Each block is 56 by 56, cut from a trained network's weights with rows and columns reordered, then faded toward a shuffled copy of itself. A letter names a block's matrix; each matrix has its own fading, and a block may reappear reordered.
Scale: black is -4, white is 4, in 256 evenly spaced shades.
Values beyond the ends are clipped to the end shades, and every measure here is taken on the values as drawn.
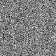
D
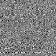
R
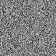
D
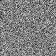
D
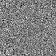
D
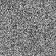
D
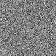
D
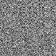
R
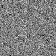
D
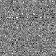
R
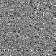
R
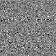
R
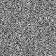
D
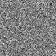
D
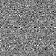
R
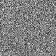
D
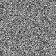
D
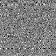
R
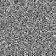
R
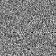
R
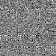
R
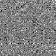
R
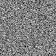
D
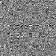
R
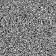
D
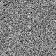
D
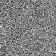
R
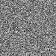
D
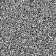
D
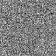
D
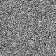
D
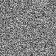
D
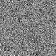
D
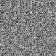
R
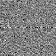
R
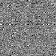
R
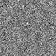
D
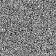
D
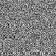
R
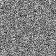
D
